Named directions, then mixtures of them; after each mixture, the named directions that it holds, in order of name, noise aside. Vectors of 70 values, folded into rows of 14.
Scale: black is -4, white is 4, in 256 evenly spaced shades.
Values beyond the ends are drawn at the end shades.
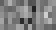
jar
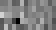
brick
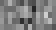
jar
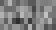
brick, jar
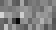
brick, jar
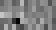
brick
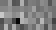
brick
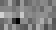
brick, jar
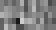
brick, jar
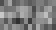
brick, jar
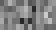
jar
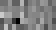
brick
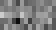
brick, jar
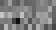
brick, jar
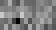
brick, jar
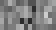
jar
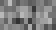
brick, jar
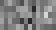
jar
